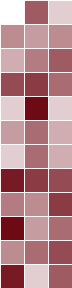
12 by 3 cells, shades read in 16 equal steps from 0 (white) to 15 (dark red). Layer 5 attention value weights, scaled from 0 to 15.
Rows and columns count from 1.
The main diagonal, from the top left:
0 6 10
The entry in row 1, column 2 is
10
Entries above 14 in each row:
0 0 0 0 1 0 0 0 0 1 0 0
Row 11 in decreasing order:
11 9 7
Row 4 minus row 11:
4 3 -2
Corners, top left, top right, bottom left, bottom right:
0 3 14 10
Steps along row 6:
up down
